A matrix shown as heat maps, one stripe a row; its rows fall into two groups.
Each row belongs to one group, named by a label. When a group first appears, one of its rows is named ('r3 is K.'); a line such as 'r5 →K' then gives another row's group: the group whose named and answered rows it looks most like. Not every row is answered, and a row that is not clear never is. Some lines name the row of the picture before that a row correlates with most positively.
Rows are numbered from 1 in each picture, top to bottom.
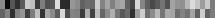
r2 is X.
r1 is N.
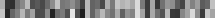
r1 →N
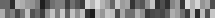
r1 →N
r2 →X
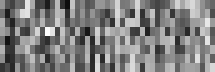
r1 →N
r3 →N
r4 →X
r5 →N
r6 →N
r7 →N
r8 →N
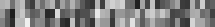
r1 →X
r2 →N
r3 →N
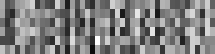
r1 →N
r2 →N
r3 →N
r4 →N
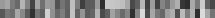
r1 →X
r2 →X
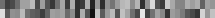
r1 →N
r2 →X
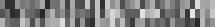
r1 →N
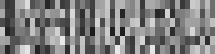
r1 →N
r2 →N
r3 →N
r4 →N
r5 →X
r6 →N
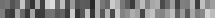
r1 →X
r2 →N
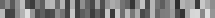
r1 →X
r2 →N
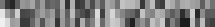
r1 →N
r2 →X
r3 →X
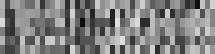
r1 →X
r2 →N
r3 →N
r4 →N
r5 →X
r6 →N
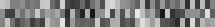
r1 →X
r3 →X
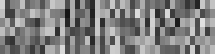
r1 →X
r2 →N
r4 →X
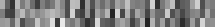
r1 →N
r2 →N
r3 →X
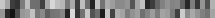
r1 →X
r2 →N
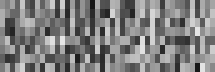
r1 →X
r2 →X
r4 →N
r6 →X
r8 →X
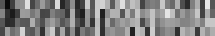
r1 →N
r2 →N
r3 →N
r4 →X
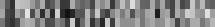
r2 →N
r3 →N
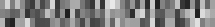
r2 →X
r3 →N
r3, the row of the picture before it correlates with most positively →3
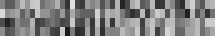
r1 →N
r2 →X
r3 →N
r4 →N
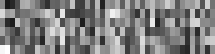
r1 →N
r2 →X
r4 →X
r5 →X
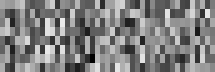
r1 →X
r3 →X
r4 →X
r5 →N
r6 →X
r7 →X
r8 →N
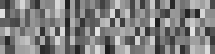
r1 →N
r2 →X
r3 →N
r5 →N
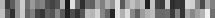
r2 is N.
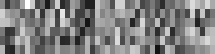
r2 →X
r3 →X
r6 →N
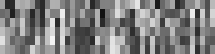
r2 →X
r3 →X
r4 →X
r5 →X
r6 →X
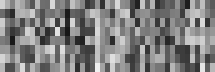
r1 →X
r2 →N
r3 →X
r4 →N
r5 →N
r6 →X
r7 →X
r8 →X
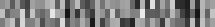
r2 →X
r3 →X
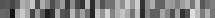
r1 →N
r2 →N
